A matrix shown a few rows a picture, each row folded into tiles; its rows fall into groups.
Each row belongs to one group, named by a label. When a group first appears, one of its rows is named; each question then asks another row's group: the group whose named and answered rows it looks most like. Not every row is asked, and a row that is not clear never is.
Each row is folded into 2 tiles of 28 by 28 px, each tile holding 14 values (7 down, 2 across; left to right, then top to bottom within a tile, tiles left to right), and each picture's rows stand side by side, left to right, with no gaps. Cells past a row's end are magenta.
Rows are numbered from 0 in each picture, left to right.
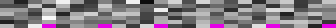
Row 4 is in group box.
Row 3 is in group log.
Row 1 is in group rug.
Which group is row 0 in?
box
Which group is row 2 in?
box
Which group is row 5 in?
rug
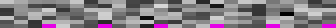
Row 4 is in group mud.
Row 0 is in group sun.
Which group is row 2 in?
rug
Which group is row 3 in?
box
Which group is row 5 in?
sun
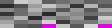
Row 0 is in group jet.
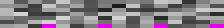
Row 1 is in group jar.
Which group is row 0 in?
mud
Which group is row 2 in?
jar
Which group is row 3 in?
log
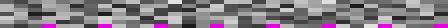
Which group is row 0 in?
mud
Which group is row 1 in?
mud
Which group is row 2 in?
jet
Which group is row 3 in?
log
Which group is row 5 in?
jet
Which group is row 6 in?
box
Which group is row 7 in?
jet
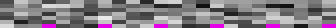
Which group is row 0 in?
jet
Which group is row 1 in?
mud
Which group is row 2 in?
box
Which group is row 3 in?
jar
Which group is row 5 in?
jar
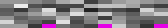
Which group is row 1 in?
jar
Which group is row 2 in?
sun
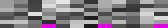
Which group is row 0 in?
rug
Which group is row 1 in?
rug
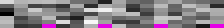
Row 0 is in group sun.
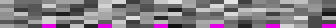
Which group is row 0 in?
mud
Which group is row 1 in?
rug
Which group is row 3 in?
log
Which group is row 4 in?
log
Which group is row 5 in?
jet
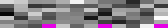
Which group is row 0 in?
sun
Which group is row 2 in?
box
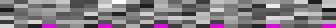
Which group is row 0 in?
sun
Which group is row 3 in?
rug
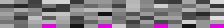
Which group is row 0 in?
jar
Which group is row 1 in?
log
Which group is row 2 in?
jet
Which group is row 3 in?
box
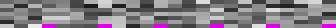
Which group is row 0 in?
box
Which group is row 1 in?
mud
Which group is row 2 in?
jar
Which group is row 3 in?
log
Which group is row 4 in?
box
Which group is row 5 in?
jet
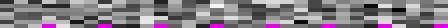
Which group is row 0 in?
box
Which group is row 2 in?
log
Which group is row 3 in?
rug
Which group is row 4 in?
mud
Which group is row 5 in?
jar
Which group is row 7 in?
sun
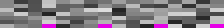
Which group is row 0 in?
mud
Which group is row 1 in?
log
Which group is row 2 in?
sun
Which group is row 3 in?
box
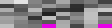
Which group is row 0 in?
jet
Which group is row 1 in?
log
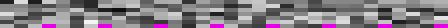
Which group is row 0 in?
box
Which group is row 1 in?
jar
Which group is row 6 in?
jar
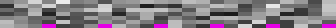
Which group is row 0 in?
jet
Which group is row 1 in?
log
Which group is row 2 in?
sun
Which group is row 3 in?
jet
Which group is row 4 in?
rug
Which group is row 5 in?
rug
